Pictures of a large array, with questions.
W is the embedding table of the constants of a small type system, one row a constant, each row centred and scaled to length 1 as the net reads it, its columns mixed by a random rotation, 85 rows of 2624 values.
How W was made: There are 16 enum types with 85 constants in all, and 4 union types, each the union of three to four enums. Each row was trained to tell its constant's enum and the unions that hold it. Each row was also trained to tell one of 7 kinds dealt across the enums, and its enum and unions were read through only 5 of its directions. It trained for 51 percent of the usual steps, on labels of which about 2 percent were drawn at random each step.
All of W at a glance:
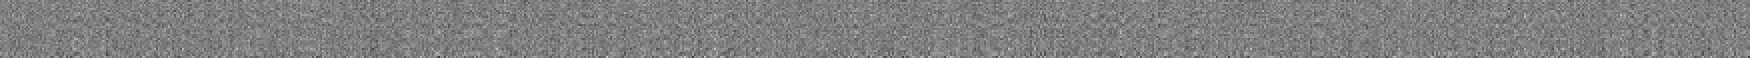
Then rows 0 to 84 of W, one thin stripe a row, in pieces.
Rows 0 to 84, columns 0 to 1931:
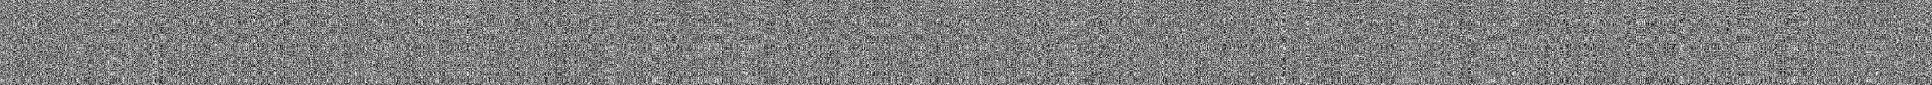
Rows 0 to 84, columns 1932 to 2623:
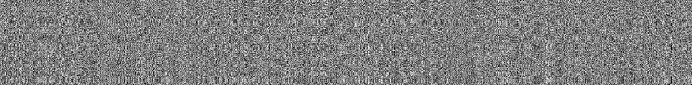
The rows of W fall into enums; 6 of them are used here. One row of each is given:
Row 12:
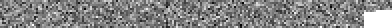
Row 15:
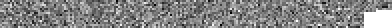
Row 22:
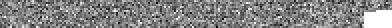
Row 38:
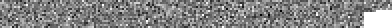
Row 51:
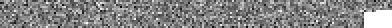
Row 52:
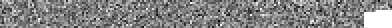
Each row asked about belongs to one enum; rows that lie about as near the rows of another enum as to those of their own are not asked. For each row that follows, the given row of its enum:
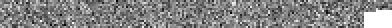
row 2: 15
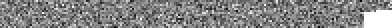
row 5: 38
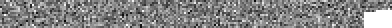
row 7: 12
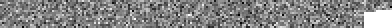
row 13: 52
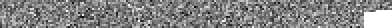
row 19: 22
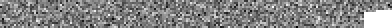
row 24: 52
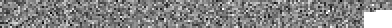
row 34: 12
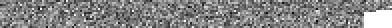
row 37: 22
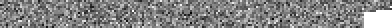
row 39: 22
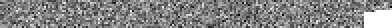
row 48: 52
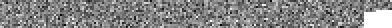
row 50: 15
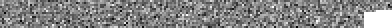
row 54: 52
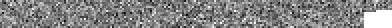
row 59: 22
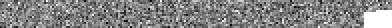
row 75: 22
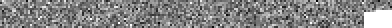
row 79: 52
